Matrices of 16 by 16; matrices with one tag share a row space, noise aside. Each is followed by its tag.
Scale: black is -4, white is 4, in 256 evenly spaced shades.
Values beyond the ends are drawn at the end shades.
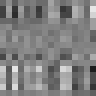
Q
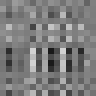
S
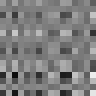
Q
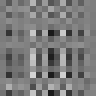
S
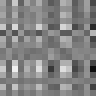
Q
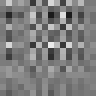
S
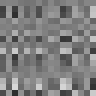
Q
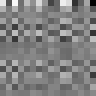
Q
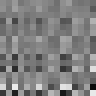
Q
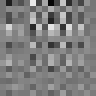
S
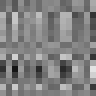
Q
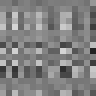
Q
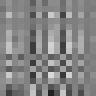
S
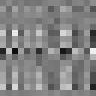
Q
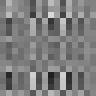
S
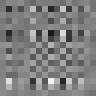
S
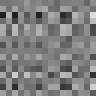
Q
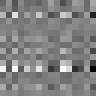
Q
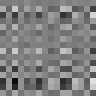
Q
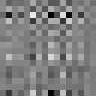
S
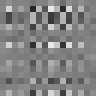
S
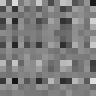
Q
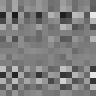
Q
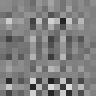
S
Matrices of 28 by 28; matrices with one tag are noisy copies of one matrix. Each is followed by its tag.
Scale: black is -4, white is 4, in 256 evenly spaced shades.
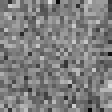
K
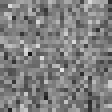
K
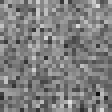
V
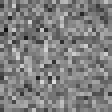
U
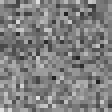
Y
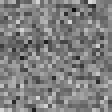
Y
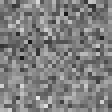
Y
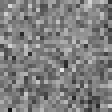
K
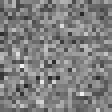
U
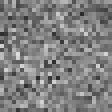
U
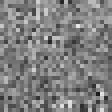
V
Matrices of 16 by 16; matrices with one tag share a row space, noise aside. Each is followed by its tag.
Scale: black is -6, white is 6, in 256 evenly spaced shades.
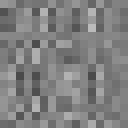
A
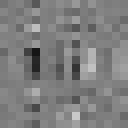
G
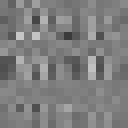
A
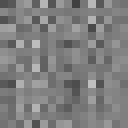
A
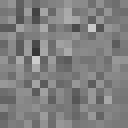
A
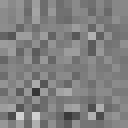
A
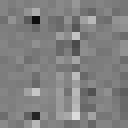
G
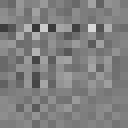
A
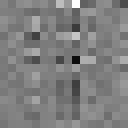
G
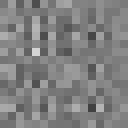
A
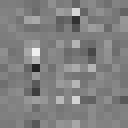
G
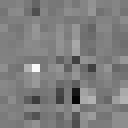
G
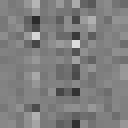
G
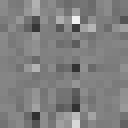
G
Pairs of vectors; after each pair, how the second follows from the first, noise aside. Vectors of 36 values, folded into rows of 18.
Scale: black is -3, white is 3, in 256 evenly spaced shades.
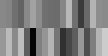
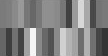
negated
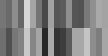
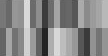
sign-scrambled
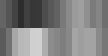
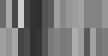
sign-scrambled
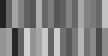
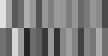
negated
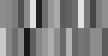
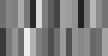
negated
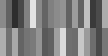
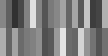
copied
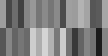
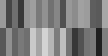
copied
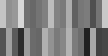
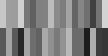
copied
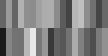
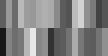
copied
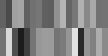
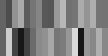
copied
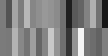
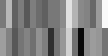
negated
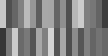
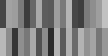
negated
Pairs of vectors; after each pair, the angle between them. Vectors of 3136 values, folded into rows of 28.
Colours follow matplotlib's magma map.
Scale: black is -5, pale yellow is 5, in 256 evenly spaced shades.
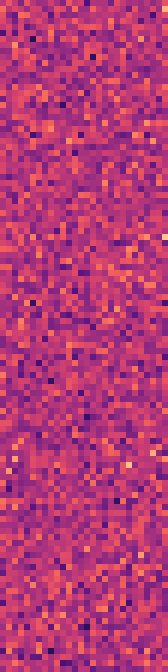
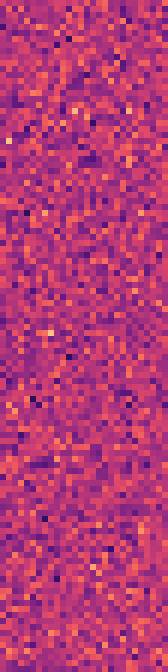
orthogonal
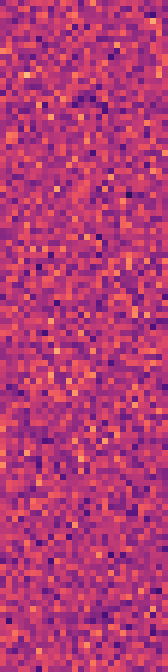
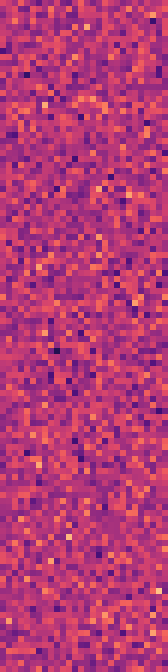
nearly opposite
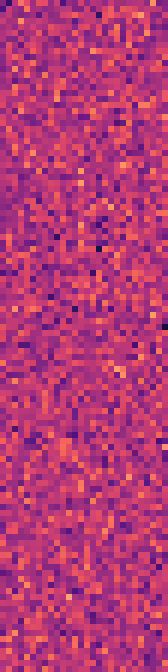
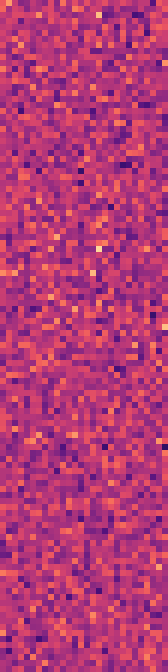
nearly opposite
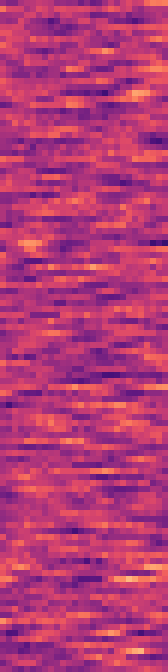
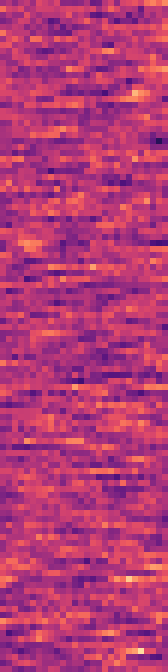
nearly parallel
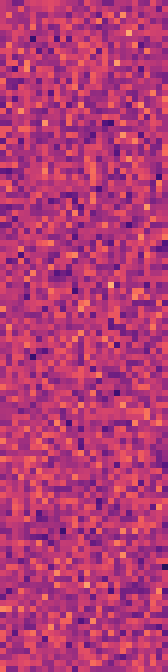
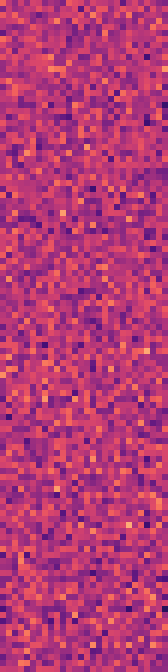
orthogonal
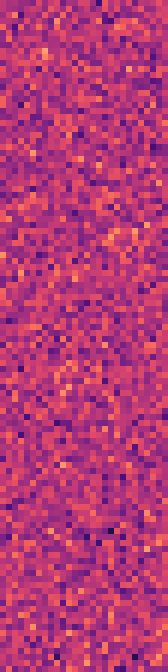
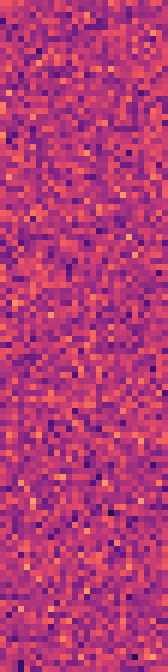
orthogonal
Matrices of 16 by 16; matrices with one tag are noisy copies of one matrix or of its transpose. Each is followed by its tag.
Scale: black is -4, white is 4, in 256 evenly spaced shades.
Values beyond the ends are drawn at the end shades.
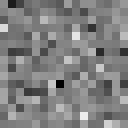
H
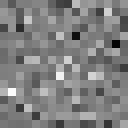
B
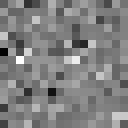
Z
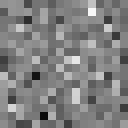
B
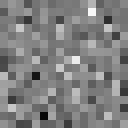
B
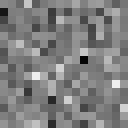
H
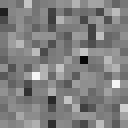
H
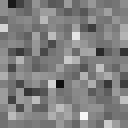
H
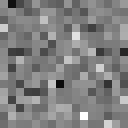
H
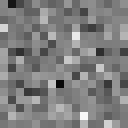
H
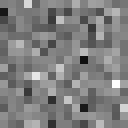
H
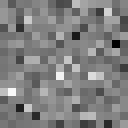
B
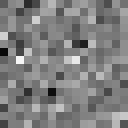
Z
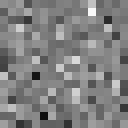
B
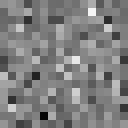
B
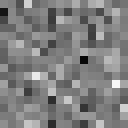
H
